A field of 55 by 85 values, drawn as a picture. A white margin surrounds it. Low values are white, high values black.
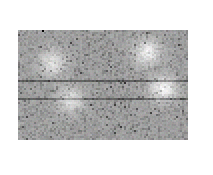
Odd lines: rows 26 and 35. Slope: none. Average level on the scale: 40%. Histogram: heavy tails on both sides. Dips: four.
